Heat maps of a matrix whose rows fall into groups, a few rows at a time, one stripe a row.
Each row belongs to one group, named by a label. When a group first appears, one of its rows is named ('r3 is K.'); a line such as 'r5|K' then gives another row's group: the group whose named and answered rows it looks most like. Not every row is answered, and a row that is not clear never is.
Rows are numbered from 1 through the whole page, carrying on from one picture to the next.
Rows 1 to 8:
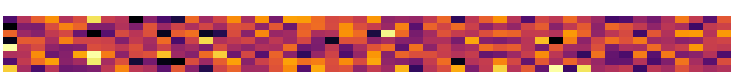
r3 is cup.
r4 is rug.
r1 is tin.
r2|rug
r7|tin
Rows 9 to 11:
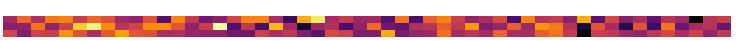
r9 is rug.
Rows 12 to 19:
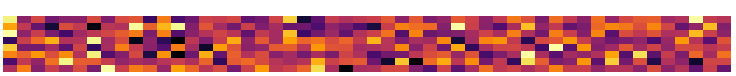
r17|rug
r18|rug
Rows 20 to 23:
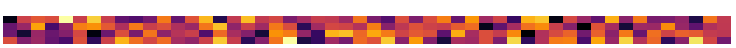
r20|rug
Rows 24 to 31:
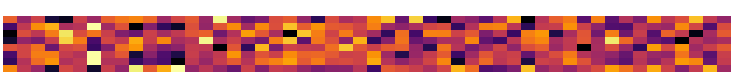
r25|tin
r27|rug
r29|tin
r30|tin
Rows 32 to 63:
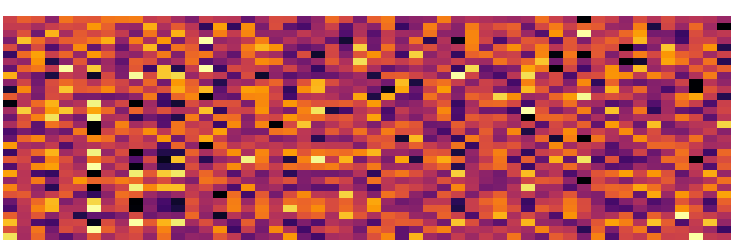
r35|rug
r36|cup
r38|cup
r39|rug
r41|rug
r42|rug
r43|cup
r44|tin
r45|rug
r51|tin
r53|tin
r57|cup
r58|tin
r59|tin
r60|cup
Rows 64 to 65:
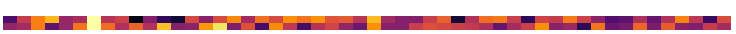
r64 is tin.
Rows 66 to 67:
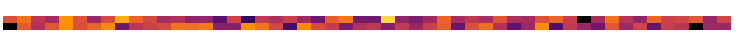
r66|cup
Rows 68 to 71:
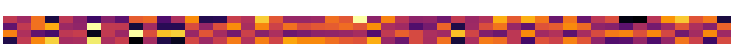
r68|cup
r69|tin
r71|tin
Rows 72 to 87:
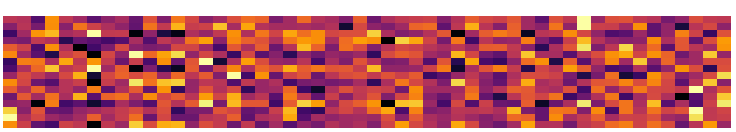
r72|cup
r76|cup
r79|tin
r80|cup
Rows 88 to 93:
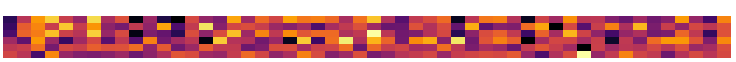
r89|rug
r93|cup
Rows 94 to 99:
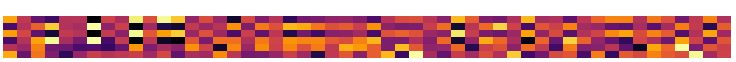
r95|tin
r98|cup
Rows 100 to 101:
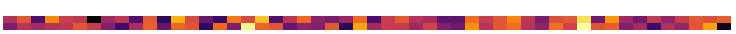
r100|cup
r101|cup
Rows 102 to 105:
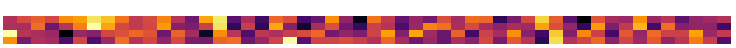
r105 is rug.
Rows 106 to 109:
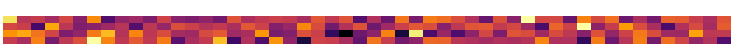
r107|cup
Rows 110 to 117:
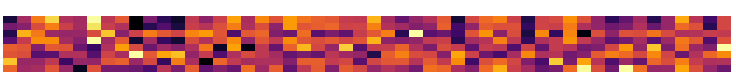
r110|tin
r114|cup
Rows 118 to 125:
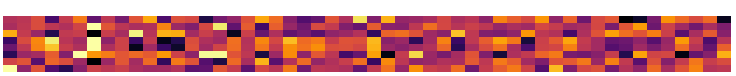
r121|tin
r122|tin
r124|cup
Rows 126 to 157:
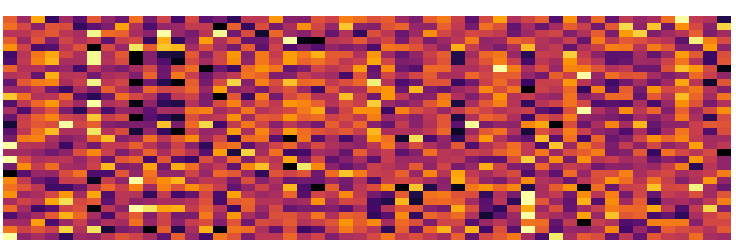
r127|cup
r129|rug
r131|tin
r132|tin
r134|cup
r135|tin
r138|tin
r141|rug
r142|tin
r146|rug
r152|rug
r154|rug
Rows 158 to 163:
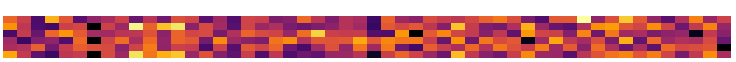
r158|cup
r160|rug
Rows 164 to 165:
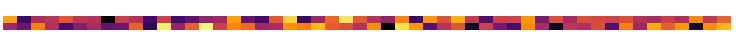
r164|rug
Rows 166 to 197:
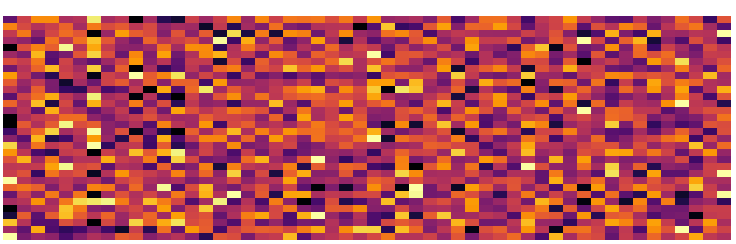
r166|tin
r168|cup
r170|rug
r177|tin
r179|cup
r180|rug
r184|rug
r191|cup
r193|rug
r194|rug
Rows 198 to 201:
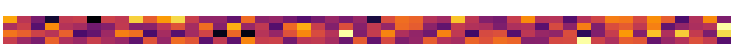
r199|cup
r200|cup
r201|cup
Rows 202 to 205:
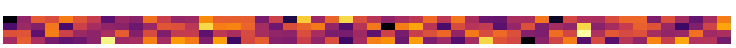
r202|rug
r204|cup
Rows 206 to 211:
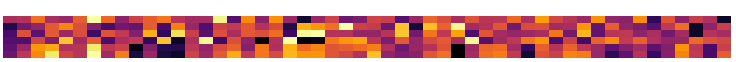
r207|rug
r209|rug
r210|tin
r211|tin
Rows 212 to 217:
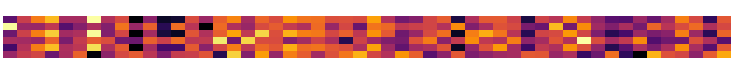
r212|tin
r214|tin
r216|tin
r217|cup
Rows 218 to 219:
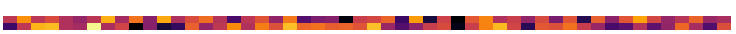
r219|tin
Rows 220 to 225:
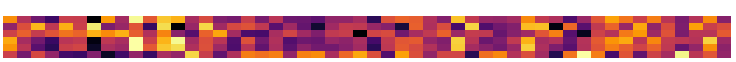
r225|cup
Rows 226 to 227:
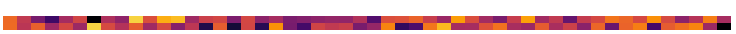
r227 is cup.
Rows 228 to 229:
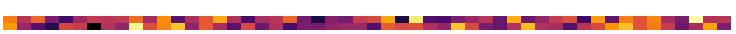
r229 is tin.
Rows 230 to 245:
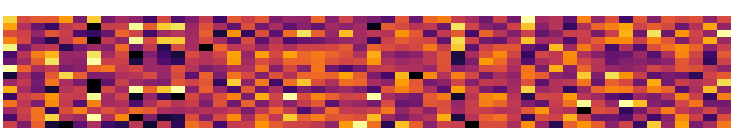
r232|cup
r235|tin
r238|rug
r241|tin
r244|tin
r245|cup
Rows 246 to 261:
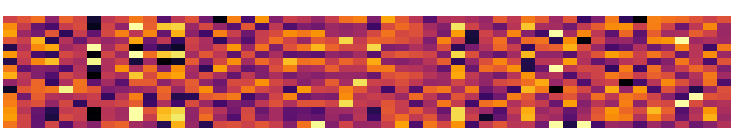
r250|tin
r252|tin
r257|rug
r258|cup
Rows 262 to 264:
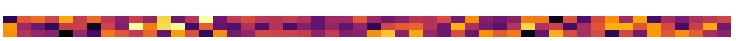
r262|rug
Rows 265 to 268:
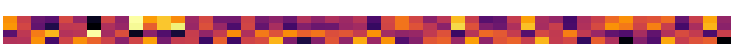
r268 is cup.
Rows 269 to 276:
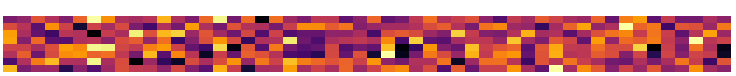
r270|cup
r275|tin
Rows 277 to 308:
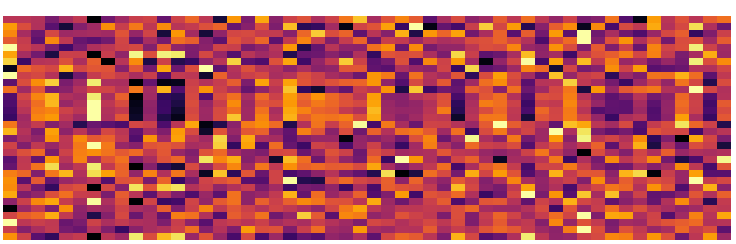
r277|cup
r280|cup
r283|rug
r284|rug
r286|tin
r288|tin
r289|tin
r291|tin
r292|cup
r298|tin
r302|rug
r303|tin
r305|cup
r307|cup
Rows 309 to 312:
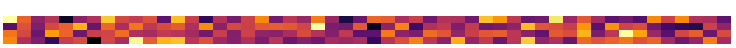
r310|rug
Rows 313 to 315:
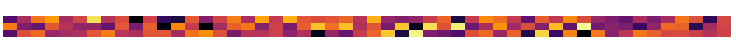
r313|tin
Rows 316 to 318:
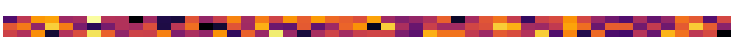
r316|tin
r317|cup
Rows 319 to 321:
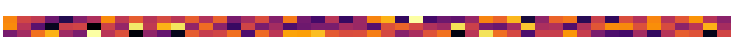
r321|tin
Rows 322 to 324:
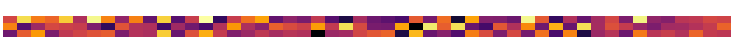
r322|rug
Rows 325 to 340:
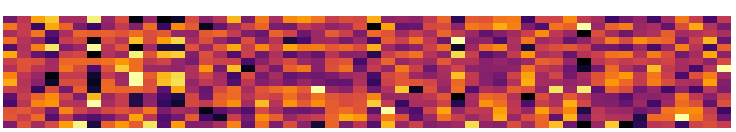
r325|tin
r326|cup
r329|tin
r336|tin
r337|tin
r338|cup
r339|cup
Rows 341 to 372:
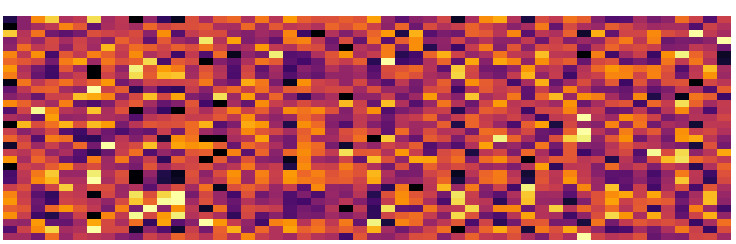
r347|cup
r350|rug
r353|cup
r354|tin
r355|cup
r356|rug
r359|rug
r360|cup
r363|tin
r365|rug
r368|cup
